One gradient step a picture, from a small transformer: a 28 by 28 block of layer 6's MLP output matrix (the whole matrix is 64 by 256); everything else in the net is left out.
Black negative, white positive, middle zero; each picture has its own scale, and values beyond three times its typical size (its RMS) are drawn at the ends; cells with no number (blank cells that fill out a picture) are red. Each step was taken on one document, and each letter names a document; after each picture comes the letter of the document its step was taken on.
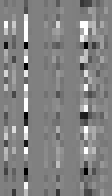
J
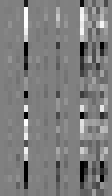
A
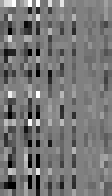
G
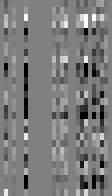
A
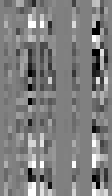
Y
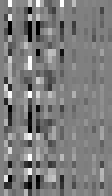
G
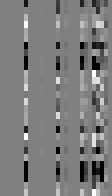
A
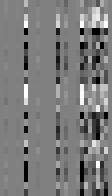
A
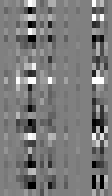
Y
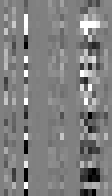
J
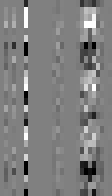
J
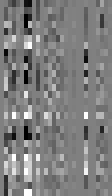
G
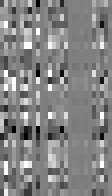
G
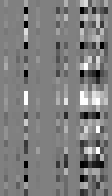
A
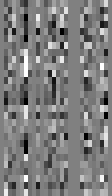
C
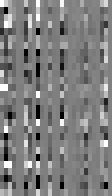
G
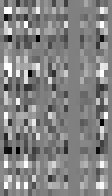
C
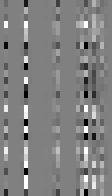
J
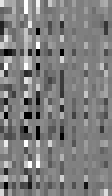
G
